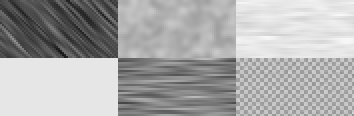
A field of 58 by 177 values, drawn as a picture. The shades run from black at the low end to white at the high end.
It is made of 2 by 3 panels. Panel 1,1: low, slanting down to the right. Panel 1,2: high, blotchy, faint in contrast. Panel 1,3: very high, streaked across, faint in contrast. Panel 2,1: very high, flat. Panel 2,2: middling, streaked across. Panel 2,3: high, checkered.
